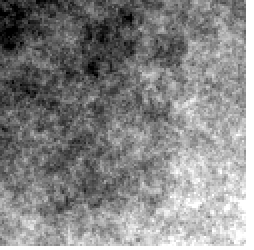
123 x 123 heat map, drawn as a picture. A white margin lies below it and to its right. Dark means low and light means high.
There are no regular stripes. The field climbs toward the bottom right. Neither half mirrors the other. No single row or column stands out from its neighbours. The ninth with the highest average is the bottom right. The field is mottled with small blotches. The top left is the ninth with the lowest average.
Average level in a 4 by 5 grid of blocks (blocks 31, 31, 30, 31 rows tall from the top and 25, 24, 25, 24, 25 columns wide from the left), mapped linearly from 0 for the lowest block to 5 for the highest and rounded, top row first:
0 1 1 2 3 | 1 1 2 3 3 | 2 1 2 3 4 | 3 3 3 4 5
